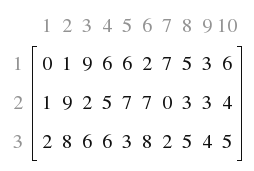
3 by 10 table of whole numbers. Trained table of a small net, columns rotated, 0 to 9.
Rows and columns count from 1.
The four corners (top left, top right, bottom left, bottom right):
0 6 2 5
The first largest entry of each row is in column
3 2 2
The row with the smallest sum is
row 2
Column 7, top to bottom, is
7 0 2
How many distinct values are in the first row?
8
